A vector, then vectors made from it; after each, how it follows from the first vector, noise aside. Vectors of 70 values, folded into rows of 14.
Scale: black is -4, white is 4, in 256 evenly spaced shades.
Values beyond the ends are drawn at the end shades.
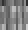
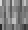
reversed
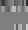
partly zeroed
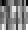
scaled up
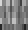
reversed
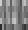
reversed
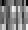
scaled up
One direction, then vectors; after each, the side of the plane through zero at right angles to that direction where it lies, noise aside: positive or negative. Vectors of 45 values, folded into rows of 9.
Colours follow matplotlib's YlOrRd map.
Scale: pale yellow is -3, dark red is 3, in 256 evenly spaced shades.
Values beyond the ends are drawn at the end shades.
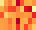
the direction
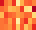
negative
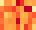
positive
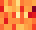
negative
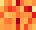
positive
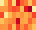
positive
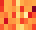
negative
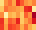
positive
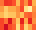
negative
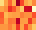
positive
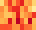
positive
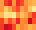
positive
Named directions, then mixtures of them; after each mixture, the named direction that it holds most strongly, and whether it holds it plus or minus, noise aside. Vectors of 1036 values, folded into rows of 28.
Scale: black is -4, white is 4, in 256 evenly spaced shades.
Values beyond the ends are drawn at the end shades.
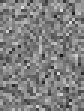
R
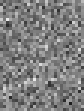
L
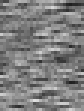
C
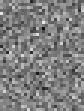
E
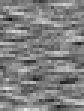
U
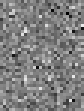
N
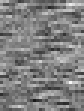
C, minus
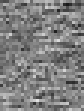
C, plus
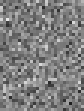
L, plus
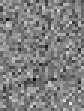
L, minus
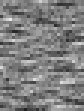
U, minus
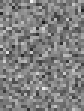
E, minus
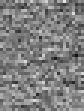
R, minus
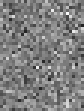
N, minus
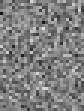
E, minus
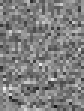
L, plus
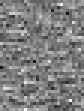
U, plus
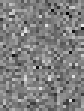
N, plus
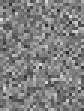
L, plus
